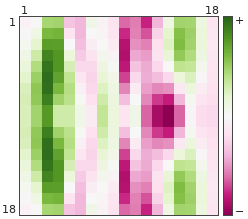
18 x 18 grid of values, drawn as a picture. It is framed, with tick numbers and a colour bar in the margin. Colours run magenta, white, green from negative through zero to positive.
Average level on the scale: 50%. Grain: streaks running down. Mirror symmetry: top to bottom.
